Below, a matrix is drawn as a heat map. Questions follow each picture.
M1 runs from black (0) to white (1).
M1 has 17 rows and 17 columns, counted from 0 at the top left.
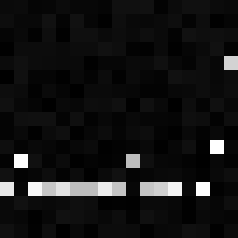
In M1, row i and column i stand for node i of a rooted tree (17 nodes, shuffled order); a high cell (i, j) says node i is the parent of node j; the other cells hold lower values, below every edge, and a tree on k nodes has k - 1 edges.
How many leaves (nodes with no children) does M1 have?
13
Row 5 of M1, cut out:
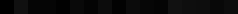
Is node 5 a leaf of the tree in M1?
yes
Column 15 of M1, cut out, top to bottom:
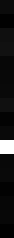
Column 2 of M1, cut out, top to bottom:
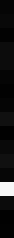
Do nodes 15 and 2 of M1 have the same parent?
no
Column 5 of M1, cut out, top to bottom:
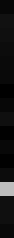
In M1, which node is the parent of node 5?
13
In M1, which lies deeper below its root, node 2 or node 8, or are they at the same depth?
the same depth
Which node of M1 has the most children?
13
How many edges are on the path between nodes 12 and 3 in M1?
2
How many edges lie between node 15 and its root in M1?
2
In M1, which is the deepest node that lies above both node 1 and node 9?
11
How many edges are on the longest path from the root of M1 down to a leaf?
2
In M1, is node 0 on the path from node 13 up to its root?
no
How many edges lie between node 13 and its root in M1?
0
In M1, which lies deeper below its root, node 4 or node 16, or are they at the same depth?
node 16
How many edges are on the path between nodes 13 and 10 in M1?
1
